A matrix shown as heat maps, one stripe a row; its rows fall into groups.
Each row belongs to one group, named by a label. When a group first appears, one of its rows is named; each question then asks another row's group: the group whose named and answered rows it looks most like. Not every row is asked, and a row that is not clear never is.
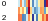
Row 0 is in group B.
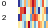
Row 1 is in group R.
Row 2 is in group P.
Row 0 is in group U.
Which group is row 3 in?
B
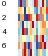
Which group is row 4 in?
R
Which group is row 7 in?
R
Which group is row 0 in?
P
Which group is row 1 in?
B
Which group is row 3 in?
U
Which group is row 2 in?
P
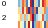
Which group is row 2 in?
U
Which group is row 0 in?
R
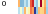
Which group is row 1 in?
U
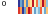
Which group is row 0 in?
U
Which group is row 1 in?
B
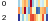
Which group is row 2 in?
U
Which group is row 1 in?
R
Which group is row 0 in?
R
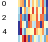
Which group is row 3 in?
P
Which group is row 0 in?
P
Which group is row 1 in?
U
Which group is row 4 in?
P
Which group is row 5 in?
R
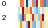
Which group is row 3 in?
B
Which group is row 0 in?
P
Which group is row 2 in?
U
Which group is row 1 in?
R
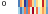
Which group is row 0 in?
P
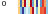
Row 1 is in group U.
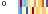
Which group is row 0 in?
P
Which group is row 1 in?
U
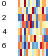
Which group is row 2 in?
R
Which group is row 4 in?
B
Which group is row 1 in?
U
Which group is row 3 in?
R
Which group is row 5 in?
P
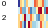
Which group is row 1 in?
B
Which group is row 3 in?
B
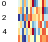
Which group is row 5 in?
B
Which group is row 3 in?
B
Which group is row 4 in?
U
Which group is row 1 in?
P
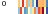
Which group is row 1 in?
P
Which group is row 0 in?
R
